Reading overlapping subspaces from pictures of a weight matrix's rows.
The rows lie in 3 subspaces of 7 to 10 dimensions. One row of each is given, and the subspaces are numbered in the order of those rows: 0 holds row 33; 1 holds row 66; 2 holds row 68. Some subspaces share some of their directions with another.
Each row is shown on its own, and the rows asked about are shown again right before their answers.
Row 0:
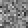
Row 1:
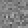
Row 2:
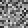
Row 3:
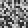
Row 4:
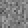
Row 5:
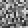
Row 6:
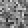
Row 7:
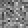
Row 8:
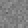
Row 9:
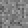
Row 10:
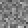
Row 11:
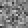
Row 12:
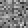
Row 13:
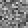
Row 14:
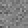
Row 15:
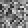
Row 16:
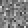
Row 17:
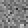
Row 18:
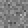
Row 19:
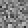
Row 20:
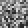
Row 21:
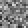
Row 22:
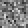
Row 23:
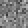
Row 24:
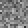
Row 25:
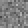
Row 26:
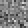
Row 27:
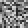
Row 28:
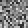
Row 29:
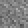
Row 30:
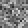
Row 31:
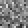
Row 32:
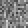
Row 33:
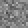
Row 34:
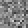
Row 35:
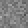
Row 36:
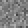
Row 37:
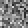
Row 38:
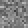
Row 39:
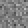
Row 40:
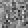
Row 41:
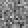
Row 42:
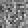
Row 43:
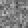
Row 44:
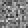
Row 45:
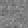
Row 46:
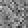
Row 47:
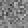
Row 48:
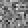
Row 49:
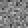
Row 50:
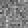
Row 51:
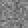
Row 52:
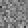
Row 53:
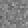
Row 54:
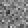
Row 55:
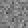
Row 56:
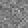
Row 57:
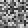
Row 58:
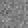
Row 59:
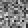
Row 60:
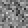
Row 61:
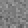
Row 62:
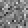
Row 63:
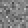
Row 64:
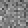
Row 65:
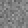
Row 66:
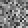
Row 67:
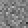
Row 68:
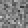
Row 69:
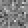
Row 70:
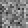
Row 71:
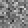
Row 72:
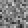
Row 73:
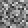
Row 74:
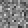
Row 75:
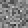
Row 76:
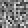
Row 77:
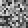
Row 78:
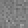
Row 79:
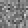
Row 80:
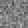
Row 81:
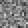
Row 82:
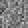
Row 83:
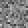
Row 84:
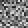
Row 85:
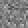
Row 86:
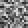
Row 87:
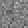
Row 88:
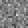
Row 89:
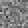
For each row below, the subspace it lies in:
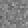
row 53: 0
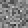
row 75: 1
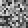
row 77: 2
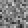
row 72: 0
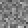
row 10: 0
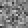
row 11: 2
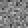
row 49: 1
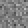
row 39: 1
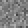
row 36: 1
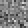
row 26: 1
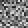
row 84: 0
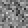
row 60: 1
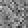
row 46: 1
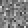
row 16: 1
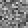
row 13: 1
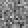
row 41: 2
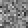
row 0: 2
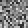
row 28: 1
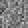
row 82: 2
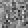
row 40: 2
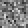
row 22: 1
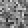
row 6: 1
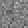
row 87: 0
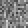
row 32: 1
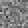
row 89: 1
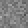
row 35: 2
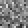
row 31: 1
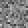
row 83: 1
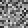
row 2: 2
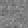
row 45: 2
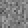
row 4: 2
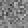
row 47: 2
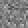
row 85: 0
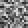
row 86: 2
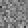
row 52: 1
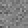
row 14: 2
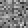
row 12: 0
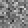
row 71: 2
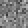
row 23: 2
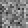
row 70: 2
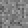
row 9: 2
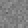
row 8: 1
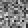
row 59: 1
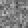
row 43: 2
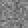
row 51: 2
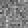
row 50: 1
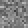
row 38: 2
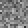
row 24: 0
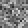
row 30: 1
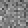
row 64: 1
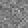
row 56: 1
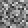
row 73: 0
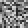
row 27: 1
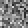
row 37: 2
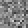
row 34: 1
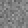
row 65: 2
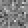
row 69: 1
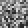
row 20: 0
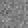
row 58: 2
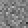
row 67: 0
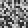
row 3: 2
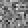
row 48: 1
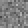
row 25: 1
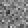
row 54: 1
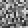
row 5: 1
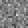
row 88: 1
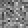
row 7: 2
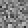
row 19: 1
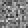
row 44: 2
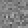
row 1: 1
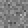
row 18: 2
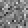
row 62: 1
